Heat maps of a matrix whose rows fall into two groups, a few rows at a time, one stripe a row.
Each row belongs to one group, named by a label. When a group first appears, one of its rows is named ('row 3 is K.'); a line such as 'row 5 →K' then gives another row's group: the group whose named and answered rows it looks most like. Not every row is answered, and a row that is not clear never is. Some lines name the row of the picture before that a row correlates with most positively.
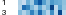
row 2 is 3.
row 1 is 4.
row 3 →4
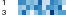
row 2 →4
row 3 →3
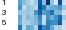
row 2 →4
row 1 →4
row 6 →4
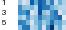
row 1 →4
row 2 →4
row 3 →3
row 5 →3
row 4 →4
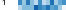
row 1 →3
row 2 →4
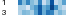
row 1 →3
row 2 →4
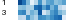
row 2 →4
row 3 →3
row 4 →4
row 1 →3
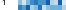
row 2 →3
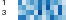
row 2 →4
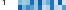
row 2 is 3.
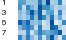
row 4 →4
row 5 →3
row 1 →4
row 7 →4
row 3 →4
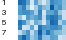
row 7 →4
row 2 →3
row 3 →3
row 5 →3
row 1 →3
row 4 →4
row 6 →4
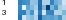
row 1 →3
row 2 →4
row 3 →3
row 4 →4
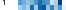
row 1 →4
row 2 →4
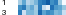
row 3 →4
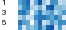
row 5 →3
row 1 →3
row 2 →3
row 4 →4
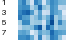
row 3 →3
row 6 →4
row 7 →3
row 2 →3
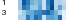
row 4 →4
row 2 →3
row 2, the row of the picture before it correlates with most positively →5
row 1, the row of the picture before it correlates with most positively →5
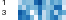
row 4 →3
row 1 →4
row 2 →4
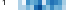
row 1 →4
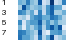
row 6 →4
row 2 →3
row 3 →3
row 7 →3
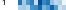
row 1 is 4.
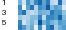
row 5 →4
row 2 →4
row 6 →3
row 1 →4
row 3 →3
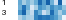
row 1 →4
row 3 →3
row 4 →4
